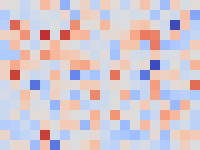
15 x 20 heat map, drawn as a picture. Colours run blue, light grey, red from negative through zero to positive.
Stripes: none. Slope: none. Mirror symmetry: none. Seam: none.
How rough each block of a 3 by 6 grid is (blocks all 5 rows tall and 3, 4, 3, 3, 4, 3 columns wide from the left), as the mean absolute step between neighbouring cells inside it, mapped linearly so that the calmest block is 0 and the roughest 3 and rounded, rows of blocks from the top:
221023 / 212131 / 021111
